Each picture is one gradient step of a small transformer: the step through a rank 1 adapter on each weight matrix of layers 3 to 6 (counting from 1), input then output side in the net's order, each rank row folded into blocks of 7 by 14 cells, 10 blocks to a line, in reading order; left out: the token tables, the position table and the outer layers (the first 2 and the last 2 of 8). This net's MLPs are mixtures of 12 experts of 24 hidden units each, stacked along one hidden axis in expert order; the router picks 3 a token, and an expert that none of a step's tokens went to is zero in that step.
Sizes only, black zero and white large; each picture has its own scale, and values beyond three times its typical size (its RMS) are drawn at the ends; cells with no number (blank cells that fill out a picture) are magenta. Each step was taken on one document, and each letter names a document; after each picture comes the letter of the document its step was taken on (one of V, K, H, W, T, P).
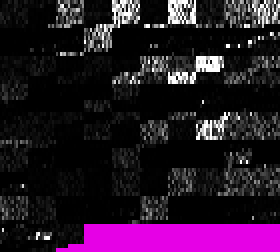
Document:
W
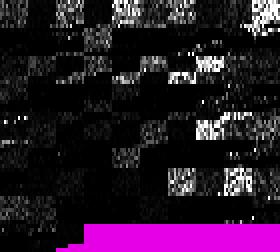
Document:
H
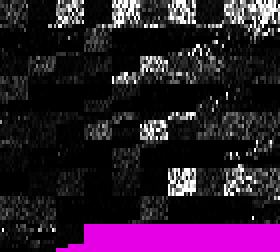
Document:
H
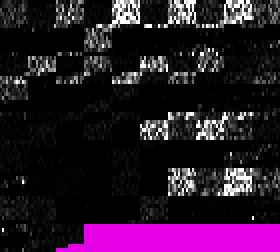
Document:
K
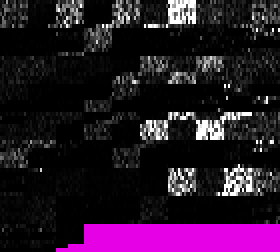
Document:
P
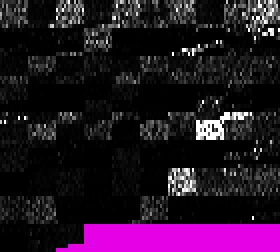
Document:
H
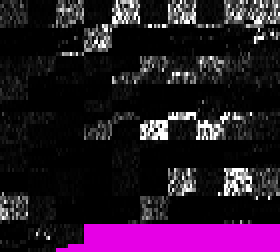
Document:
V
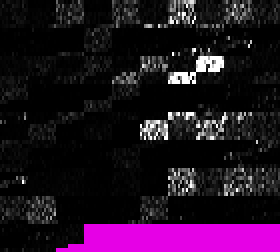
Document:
K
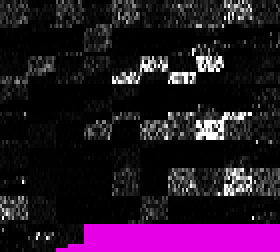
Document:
K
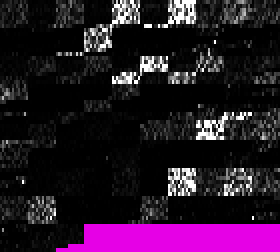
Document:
K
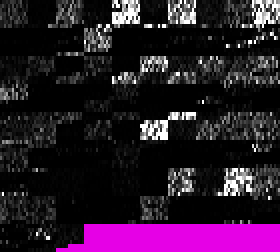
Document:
V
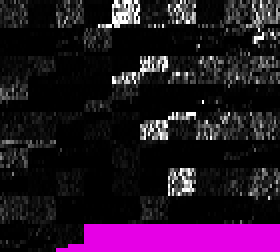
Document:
V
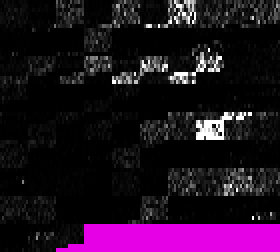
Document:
K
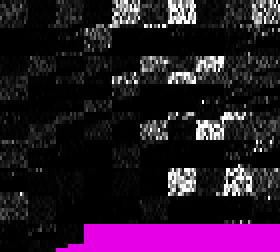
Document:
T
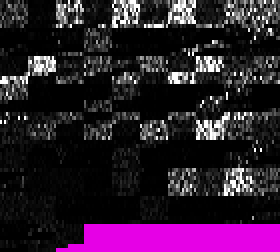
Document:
H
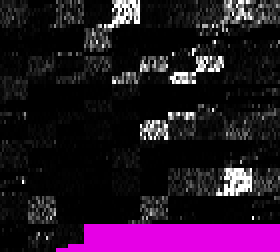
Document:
K
